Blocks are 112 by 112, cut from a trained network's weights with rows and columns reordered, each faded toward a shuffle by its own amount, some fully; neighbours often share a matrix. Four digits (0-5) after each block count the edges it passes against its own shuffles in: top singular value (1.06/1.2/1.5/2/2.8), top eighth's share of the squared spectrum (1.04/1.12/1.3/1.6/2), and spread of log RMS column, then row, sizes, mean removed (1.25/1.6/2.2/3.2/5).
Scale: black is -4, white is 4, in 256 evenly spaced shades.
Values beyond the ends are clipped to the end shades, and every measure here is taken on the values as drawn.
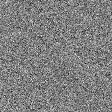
0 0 0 0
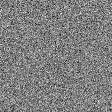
0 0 0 0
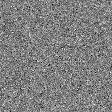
0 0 0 0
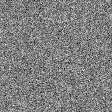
1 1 0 0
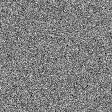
0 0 0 0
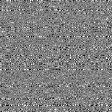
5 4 1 4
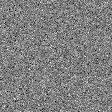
0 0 0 0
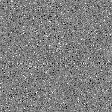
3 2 0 1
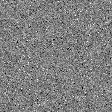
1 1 0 0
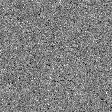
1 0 0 0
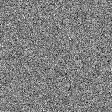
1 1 0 0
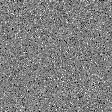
2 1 0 1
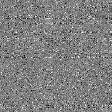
4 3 0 3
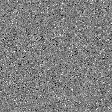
2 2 0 1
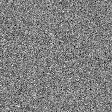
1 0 0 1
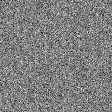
2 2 0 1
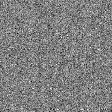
2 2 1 2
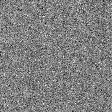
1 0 0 0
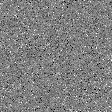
2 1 0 1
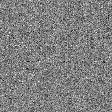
1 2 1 1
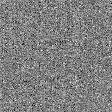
2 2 0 1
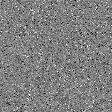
2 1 0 0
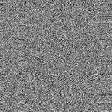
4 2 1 2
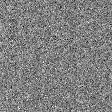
1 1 0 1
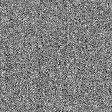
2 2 0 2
